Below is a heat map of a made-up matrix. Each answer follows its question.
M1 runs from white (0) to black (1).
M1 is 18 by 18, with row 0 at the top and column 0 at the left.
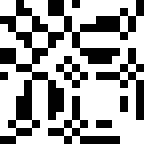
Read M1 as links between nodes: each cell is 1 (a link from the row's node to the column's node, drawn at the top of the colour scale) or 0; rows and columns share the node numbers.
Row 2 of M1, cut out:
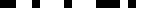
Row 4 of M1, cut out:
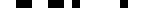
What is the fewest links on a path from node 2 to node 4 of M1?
1
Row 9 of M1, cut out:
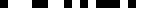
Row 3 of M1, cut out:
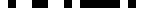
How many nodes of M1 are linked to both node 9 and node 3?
8
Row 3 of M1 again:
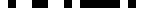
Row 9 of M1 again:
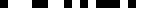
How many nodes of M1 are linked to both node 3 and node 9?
8
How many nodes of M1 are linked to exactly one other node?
0
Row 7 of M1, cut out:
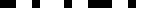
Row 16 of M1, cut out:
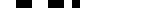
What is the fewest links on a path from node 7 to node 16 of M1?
1
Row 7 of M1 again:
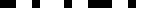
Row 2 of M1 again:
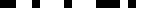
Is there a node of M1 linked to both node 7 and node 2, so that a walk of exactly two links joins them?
yes
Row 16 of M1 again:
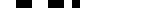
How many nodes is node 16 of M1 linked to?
5
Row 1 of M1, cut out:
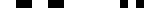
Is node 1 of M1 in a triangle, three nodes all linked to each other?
no
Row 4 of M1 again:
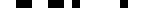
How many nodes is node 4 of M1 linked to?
6
